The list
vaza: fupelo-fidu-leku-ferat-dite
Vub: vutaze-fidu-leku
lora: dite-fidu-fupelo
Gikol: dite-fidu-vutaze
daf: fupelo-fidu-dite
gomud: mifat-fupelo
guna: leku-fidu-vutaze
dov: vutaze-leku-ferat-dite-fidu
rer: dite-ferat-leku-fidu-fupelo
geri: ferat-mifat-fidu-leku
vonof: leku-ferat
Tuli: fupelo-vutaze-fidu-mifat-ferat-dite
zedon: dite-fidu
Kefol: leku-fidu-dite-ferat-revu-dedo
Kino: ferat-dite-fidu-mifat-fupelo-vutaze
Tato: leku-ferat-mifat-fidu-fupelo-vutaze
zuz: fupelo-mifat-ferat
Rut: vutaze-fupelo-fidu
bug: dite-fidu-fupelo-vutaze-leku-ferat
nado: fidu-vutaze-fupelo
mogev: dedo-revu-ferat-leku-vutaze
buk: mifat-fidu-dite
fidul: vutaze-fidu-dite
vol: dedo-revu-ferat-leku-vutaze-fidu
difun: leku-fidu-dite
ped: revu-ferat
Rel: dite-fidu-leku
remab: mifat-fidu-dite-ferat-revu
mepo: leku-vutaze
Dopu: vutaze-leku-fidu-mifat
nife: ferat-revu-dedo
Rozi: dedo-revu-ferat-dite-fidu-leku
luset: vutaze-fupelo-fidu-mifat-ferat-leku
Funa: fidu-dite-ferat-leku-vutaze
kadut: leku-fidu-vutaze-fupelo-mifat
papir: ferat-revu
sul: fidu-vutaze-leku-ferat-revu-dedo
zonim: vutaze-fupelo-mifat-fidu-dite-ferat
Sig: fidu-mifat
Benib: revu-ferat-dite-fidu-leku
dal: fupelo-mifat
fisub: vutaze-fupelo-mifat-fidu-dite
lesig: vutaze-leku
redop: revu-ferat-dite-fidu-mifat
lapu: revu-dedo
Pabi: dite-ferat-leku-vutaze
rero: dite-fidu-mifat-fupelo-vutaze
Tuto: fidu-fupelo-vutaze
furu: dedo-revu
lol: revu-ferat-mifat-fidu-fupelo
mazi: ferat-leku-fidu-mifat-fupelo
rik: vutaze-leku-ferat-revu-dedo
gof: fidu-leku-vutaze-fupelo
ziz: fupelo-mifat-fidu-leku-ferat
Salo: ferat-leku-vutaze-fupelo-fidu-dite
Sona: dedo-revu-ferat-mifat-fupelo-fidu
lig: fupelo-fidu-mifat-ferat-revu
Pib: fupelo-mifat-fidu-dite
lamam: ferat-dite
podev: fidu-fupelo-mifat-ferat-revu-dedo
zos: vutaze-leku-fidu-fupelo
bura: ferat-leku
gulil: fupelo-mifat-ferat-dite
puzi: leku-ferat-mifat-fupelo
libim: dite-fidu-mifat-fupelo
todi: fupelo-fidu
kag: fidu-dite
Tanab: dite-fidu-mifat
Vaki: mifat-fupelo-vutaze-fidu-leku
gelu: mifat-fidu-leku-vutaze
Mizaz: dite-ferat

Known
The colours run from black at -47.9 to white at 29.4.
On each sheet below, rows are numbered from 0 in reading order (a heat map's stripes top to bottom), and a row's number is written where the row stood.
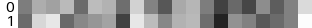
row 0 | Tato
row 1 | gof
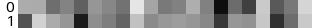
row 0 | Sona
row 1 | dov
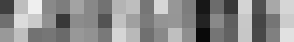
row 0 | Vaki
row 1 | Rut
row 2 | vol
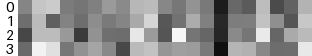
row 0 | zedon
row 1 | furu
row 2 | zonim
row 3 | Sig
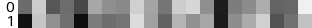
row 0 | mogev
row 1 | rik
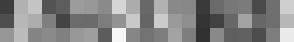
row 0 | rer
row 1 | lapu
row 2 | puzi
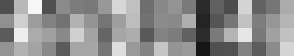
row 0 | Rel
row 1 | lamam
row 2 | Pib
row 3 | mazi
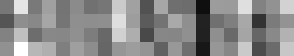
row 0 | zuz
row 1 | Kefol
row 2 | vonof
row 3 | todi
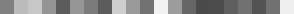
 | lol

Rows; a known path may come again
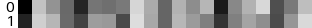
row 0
rik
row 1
zos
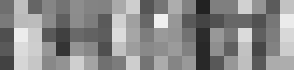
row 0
furu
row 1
lol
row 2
lesig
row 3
Rut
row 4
buk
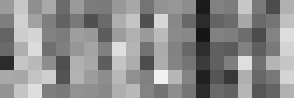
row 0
papir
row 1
ped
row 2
gomud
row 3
libim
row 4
fisub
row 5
Kino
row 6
zedon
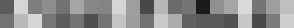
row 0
ziz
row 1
Benib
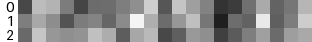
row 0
lapu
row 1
Rozi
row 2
difun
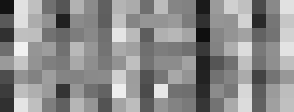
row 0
Dopu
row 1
dov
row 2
sul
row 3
gulil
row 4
lamam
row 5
Kefol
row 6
zonim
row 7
fidul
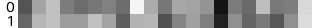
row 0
podev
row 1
kadut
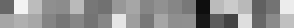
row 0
dal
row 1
geri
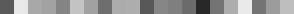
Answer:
Pib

